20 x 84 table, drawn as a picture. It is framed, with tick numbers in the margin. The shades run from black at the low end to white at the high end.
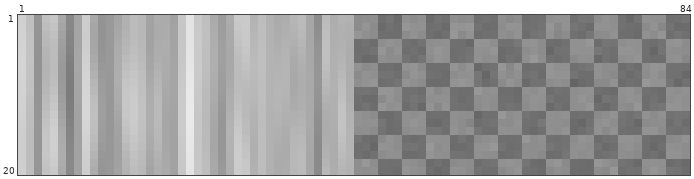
It is made of 1 by 2 panels. Panel 1,1: high, streaked downward. Panel 1,2: middling, checkered.
